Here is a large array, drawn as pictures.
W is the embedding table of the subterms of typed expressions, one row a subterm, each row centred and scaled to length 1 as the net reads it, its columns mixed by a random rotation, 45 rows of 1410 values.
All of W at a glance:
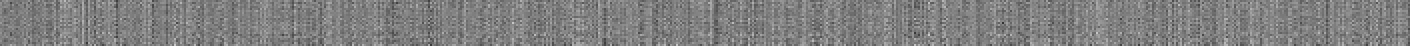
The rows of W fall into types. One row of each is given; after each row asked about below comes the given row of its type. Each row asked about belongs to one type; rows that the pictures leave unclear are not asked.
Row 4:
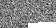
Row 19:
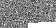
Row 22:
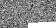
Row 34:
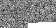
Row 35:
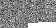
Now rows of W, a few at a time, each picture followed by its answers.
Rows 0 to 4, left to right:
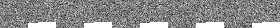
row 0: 19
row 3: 34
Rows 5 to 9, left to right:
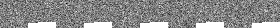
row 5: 35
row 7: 35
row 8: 4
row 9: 34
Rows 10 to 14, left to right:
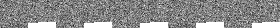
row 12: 35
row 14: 19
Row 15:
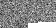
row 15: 4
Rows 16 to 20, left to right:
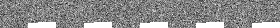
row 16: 34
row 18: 34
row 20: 35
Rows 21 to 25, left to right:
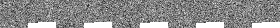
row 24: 35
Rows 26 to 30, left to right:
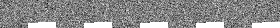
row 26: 4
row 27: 19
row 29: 19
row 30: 22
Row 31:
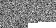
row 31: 4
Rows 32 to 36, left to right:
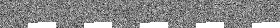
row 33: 4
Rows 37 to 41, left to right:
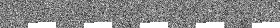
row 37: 35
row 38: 19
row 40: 34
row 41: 4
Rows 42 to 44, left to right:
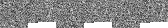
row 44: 19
